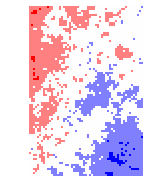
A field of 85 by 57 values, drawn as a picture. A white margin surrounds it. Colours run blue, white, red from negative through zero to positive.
Ninth with the lowest average: bottom right. Grain: blotchy. Odd rows or columns: none. Stripes: none. Slope: up to the top left.
